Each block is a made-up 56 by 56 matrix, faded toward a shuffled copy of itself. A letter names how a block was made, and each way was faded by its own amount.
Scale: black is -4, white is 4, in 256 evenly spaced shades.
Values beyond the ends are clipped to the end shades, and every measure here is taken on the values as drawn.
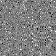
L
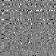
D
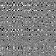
D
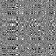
D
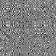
D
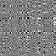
D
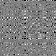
D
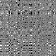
D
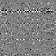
D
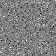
L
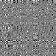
D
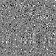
L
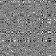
D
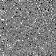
L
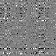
D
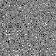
L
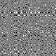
D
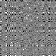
D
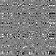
D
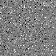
L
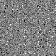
L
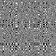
D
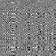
D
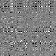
D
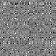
D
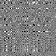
D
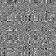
D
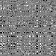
D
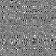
D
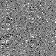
L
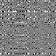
D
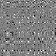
D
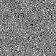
L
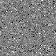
L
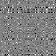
D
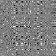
D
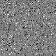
L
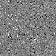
L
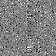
L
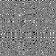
D
